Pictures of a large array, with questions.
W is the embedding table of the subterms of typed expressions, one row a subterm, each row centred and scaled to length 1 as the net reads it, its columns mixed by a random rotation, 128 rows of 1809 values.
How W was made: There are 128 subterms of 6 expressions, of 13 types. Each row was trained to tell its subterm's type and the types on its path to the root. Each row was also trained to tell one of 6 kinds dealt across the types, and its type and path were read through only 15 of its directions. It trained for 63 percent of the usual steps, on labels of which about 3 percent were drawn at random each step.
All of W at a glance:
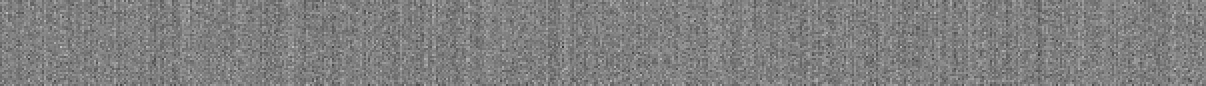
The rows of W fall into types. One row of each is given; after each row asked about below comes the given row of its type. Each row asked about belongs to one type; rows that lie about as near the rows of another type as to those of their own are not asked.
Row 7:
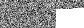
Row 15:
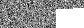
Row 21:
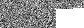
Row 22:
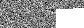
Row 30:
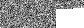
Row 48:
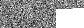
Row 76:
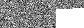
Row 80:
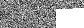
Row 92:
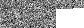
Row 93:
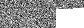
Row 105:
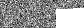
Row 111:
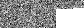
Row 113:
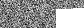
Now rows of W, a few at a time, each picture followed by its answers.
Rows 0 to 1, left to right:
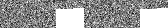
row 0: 105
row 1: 30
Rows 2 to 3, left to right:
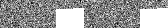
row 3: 111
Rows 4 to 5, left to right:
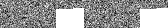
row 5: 105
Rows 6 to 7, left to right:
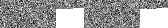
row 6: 48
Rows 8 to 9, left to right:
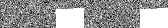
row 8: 105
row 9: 105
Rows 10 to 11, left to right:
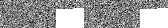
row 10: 7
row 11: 76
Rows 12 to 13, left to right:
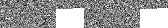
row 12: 76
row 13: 105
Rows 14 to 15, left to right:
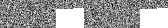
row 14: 22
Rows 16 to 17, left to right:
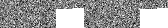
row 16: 80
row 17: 21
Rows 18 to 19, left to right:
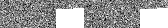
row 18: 15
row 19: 111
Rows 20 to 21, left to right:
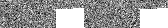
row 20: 111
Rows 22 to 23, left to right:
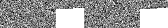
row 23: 93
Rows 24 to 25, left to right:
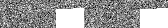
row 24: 105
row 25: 76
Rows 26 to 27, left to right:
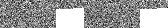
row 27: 7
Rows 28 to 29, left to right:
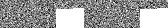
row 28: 111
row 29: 7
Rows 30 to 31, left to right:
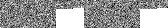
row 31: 15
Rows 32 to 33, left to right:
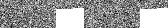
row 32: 21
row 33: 22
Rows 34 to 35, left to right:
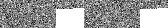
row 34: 7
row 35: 15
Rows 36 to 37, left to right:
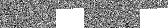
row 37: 113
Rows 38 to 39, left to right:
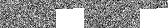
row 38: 80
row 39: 93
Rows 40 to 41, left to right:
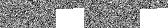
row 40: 113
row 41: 48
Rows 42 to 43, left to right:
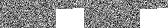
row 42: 93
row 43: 48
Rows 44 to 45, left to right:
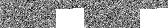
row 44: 76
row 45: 21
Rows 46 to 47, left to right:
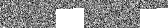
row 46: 30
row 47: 7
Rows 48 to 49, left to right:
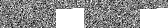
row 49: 80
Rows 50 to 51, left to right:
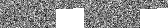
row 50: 80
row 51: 48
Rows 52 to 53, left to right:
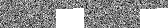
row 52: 48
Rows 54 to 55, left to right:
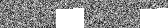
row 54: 22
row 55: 15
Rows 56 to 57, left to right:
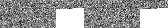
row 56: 76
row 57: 93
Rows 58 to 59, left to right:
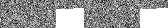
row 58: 15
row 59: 113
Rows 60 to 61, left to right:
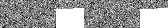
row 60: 111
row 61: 105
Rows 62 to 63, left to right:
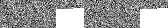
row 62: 92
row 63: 22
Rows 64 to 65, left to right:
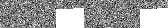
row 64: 111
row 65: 92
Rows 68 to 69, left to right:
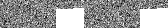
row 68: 111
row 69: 80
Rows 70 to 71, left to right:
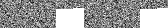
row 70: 7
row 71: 21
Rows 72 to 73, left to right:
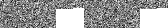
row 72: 21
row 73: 22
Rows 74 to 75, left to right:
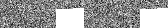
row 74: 105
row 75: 113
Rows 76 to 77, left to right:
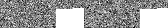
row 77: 22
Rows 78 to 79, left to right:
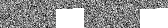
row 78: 80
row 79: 113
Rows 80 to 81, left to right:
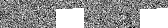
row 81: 80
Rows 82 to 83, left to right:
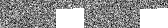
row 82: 15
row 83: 15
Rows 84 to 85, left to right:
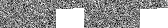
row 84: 113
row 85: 7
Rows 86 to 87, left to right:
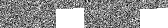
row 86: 113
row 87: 80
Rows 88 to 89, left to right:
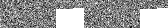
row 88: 92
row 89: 80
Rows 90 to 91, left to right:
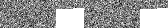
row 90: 7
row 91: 48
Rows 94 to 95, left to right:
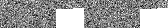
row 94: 48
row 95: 92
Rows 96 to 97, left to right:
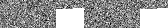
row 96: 80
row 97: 48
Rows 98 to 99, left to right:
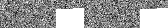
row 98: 48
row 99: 30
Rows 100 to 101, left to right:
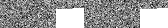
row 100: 93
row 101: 111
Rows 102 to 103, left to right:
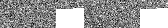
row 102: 22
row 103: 92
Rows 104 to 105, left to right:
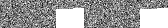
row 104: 111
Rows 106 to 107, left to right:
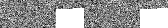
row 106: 76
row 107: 105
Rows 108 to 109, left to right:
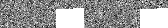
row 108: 22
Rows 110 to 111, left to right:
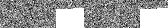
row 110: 15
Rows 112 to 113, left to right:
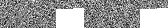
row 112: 48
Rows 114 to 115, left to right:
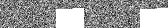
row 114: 76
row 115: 30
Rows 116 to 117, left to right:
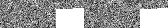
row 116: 21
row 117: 105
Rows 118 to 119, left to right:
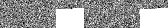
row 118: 93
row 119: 105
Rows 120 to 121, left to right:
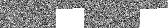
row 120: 76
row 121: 7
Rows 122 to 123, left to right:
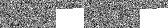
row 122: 93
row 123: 76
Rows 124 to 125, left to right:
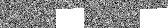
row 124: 15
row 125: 92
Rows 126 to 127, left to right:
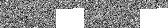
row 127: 15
